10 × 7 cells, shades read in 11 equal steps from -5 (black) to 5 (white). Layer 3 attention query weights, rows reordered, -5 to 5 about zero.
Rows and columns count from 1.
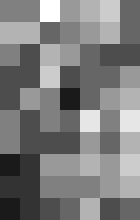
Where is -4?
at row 5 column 4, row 8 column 1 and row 10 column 1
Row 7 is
0 -2 -2 -2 1 -1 2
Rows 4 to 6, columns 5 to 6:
-1 -1 / -1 1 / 4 0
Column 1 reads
0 2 0 -2 -2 0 0 -4 -3 -4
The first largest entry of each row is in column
3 1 3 3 7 5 7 7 7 5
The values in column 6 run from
-2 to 3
